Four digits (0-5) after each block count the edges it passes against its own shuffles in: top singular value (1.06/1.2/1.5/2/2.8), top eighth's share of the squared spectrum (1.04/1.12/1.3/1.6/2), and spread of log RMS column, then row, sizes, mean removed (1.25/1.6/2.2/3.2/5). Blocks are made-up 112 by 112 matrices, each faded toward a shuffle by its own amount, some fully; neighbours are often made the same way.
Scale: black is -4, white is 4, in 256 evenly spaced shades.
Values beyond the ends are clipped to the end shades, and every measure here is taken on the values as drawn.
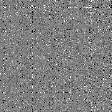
2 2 3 2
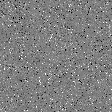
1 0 0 0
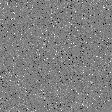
1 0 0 0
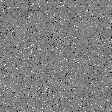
1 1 1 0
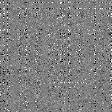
2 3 3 3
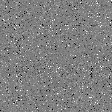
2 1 1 1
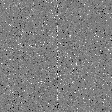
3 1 1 0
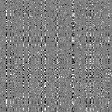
5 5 4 3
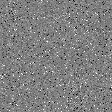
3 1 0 0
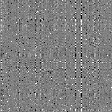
5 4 3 2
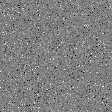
2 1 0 0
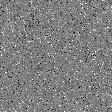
0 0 0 0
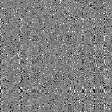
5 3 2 2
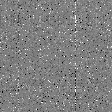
4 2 1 0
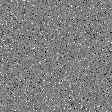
1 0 0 0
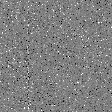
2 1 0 0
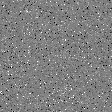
0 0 0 0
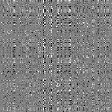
5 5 4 3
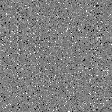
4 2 1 1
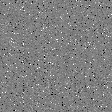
2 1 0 0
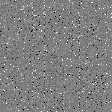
3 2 1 0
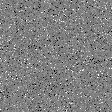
0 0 0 0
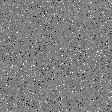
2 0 0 0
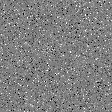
0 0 0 0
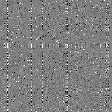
5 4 3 2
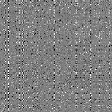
5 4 3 2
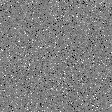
0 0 0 0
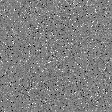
2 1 1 0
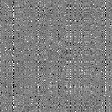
5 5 3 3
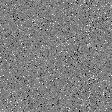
2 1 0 0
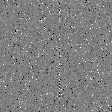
3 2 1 0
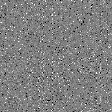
4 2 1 0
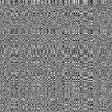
5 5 4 4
